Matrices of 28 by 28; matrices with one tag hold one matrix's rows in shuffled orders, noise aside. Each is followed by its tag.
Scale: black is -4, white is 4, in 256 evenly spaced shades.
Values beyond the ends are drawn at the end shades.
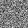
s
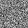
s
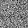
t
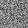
t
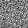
s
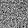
t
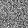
t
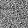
t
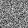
s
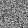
s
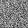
t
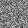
s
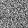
t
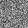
s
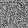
t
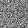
t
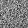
t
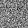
t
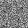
s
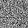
t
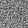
t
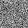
s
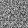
t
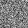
s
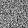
t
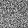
t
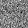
t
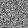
s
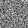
s
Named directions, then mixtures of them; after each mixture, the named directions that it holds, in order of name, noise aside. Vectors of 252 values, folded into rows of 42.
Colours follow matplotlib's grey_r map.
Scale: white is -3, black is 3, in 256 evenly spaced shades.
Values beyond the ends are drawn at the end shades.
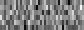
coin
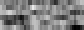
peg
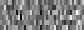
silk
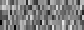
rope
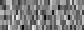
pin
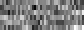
peg, pin, rope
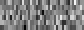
coin, pin, silk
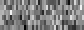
coin, peg, silk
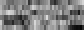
peg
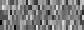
rope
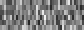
coin, pin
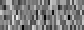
pin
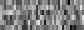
coin, peg, pin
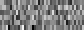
coin, pin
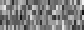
peg, rope, silk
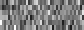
rope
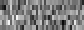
peg, pin, rope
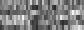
coin, peg, silk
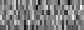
coin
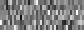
rope, silk
